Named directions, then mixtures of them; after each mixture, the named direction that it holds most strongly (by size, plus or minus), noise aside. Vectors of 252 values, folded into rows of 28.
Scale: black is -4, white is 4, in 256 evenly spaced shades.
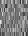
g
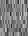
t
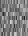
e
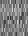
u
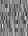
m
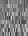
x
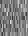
e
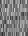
g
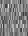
m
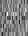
e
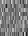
g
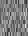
t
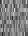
g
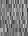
t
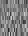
x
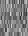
t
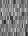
u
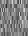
g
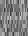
t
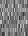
g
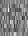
e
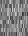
u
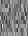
m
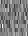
m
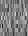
m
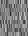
t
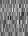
u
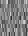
x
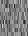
m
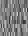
x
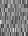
g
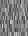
m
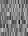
u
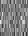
g
